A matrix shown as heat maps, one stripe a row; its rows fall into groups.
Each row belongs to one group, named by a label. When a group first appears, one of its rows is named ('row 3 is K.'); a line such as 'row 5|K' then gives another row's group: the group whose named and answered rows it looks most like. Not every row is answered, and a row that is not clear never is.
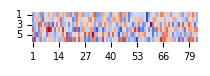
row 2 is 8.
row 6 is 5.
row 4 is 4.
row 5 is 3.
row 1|5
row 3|3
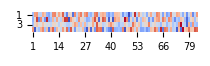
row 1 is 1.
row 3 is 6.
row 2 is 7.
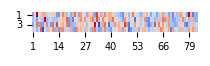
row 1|6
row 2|3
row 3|7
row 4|5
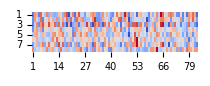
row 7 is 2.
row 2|5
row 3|2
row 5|1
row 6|7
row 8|4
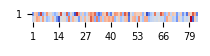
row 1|8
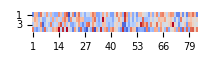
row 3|8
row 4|4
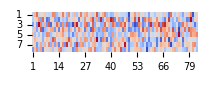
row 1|1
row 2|6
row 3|3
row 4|5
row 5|4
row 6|1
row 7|5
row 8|8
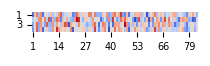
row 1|8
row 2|3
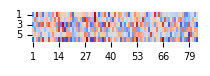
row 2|1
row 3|2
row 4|4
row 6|2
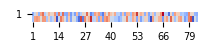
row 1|2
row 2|6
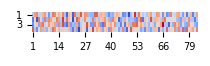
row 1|1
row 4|4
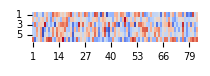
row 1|1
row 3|3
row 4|7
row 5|7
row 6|4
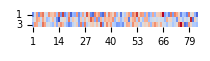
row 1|2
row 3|6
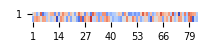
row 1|5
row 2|6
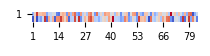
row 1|6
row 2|3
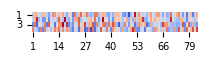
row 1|1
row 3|3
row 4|4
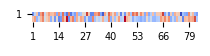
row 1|2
